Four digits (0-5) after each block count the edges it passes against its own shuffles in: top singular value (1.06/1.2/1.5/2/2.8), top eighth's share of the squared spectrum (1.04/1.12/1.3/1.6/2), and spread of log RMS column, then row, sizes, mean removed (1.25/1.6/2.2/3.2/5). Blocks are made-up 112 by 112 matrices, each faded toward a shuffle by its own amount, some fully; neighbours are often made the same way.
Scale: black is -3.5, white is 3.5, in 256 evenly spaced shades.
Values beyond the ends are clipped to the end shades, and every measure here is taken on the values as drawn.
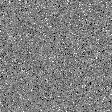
0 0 0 0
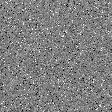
0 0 0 0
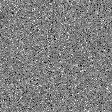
0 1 1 0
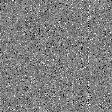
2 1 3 0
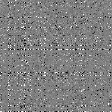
3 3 3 3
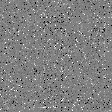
2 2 1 1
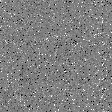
1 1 1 0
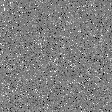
0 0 0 0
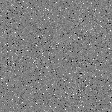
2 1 1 0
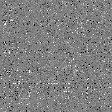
2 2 2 2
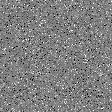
0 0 0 0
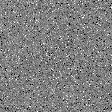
3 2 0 0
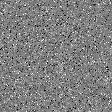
2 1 0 0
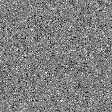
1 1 0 2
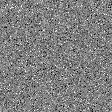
0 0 0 0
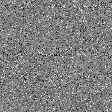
0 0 0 1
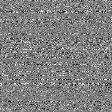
2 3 0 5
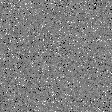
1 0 0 1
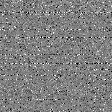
2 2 0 3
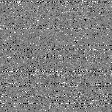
2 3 0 3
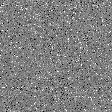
1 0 0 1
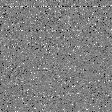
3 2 0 2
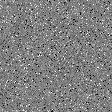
0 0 0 0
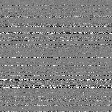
3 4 0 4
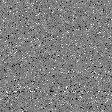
2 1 0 1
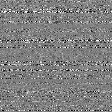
2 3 0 5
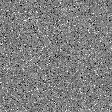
3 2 0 0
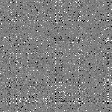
4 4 3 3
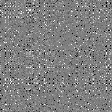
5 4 3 2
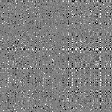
5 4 3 3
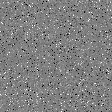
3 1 0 0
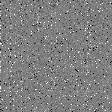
3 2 1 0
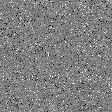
2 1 0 0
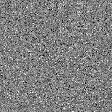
3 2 0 1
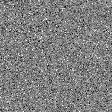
2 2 0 0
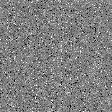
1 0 2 0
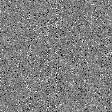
2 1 2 0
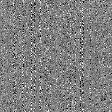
2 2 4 0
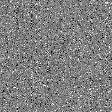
1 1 2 0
